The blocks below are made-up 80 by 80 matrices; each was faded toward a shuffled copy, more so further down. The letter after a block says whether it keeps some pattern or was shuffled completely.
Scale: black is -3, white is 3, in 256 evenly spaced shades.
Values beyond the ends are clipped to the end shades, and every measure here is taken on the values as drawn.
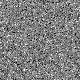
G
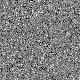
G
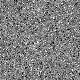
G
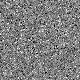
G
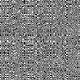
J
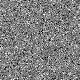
G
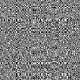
J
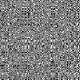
J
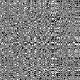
J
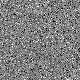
G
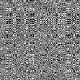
J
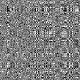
J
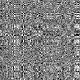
J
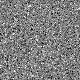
G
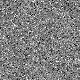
G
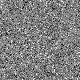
G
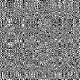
J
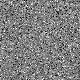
G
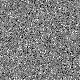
G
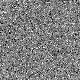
G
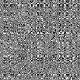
J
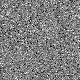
G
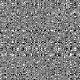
J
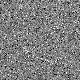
G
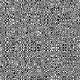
J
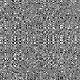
J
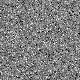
G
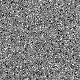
G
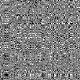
J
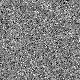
G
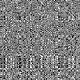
J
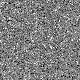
G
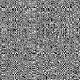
J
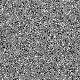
G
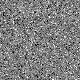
G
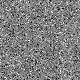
G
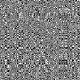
J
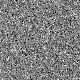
G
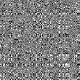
J
